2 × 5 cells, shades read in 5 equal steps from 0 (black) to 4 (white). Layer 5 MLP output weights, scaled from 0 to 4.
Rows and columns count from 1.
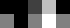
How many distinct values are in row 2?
3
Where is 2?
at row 2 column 1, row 2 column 3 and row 2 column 5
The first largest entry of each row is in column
4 4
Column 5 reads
0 2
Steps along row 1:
same up up down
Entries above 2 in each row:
1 1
